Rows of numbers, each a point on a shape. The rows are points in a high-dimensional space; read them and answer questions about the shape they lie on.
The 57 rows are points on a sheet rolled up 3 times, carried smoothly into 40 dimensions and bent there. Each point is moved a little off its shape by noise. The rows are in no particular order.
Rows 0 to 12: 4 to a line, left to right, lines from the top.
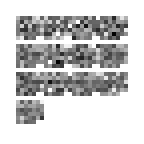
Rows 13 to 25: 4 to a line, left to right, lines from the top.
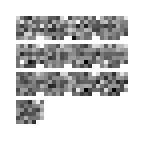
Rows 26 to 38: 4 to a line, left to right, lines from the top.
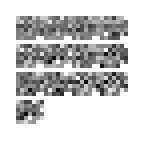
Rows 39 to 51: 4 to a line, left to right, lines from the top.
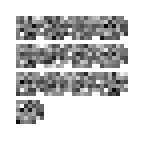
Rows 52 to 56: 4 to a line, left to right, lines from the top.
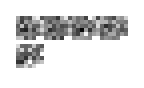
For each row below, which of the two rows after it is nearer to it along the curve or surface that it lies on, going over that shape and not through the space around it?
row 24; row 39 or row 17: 39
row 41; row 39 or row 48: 48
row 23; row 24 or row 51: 24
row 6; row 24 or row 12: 24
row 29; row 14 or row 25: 25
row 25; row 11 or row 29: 29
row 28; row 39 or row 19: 19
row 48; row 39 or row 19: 19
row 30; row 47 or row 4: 47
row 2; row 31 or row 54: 31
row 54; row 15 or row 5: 5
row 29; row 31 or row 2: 2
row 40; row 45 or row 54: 54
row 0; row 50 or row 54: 54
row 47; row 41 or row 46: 46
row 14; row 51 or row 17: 17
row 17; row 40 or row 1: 40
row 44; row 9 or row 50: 9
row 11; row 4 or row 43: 43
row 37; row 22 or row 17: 17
